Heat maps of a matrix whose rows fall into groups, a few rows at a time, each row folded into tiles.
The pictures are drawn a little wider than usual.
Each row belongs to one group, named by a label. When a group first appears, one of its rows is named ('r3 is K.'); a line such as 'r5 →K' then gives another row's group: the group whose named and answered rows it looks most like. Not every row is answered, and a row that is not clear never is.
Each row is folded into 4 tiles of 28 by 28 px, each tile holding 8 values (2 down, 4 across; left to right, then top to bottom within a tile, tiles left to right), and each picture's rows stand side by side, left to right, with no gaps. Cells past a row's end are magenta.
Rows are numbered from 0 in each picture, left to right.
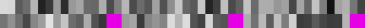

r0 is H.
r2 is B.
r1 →H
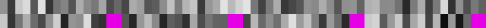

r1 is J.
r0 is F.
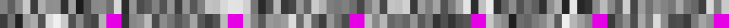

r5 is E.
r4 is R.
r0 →E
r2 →H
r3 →B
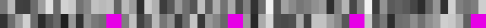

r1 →H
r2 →F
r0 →J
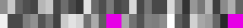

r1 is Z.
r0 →Z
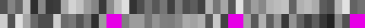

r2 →B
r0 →F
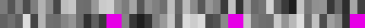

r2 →H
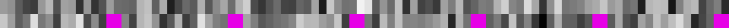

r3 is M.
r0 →Z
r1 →F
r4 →J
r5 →Z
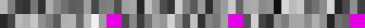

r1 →H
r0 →M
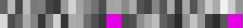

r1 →J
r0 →F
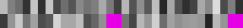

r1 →M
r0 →M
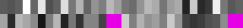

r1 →B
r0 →F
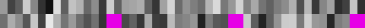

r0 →H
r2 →Z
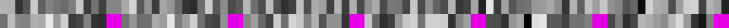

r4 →E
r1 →Z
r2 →H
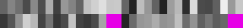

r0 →J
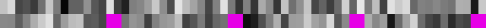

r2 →E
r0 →Z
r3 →B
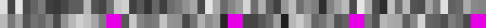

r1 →R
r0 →R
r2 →E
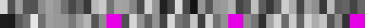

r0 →E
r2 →Z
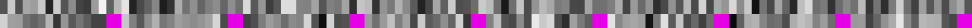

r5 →F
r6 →M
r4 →H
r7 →Z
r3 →R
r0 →B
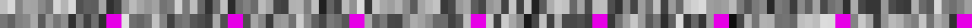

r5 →J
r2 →E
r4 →F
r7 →R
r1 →B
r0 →B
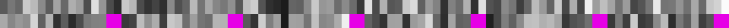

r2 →M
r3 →E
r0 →B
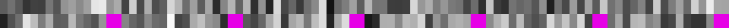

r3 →M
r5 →J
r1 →Z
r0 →J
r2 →M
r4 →R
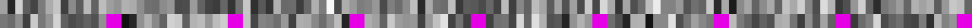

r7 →J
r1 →M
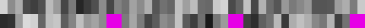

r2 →E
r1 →B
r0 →M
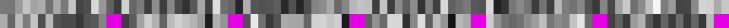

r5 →J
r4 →R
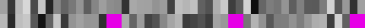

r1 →B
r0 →F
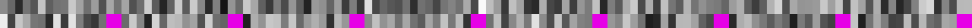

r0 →F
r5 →F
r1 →H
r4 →H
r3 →R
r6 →J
